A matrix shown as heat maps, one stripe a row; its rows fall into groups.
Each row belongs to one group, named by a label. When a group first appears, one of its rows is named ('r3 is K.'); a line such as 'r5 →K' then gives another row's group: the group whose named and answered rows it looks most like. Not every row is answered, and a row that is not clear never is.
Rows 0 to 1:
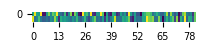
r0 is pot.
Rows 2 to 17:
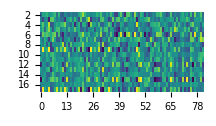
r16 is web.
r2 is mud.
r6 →mud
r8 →web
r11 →web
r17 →pot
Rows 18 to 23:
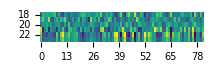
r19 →pot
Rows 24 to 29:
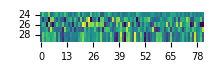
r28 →mud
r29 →mud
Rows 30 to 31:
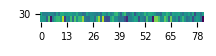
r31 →web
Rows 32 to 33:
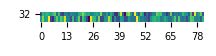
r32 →mud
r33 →pot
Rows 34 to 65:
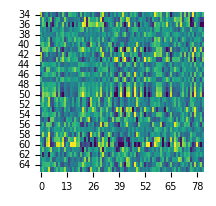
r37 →web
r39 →web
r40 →pot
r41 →mud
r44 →mud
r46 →mud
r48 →mud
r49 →mud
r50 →mud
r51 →pot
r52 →pot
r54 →mud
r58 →pot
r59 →web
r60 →web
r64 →mud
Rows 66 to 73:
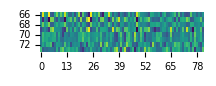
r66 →pot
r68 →pot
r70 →mud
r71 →mud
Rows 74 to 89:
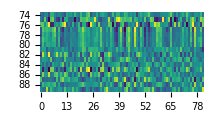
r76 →pot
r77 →mud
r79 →mud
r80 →mud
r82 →pot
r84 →web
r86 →pot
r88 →mud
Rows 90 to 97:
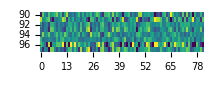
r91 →pot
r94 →pot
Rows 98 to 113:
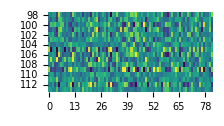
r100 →mud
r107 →pot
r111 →pot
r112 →web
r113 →web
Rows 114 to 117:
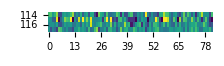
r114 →pot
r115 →web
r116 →web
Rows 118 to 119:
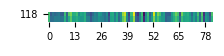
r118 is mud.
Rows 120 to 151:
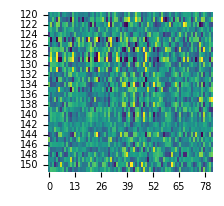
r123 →pot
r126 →web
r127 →mud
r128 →pot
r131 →pot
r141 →mud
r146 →mud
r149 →web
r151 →mud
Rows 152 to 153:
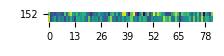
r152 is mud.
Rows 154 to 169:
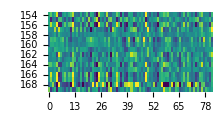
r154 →pot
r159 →mud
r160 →mud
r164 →pot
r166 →pot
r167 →pot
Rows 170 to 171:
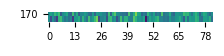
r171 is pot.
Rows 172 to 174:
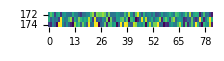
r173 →web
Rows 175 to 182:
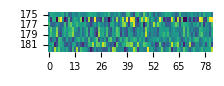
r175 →mud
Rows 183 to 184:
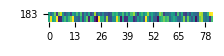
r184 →pot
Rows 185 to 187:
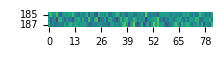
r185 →pot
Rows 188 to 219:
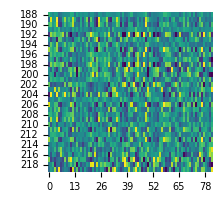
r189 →pot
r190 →pot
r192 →mud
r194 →pot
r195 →pot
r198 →mud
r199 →web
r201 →mud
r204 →pot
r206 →pot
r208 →pot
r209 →pot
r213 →pot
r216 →web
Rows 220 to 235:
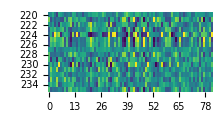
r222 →web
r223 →mud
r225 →mud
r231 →pot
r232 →mud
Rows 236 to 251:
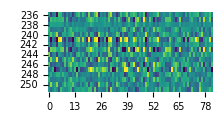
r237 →mud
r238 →mud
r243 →mud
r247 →web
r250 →pot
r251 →web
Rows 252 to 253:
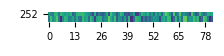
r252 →web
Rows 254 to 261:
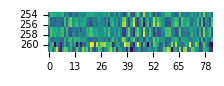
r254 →mud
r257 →mud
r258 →mud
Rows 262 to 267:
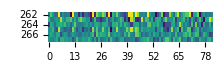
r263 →web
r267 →web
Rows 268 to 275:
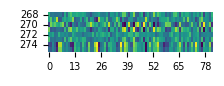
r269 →pot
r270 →mud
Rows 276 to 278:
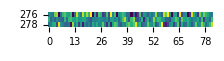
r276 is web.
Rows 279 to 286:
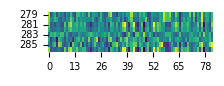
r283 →mud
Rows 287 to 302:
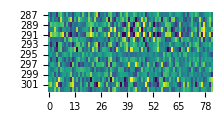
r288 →web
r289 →mud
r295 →web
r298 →web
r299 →web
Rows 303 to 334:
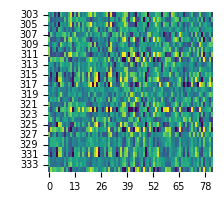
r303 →web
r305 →web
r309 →web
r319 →web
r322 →web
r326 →mud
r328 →mud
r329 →mud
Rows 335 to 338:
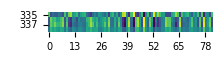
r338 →mud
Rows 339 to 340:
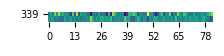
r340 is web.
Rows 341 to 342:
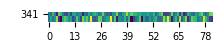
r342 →web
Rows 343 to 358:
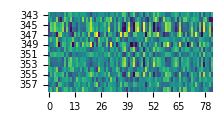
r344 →web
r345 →mud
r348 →pot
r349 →web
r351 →mud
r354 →pot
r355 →mud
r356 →web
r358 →web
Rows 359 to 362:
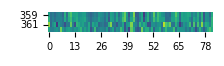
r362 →web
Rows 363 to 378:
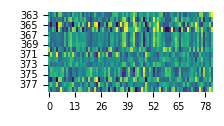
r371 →pot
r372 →pot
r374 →mud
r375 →mud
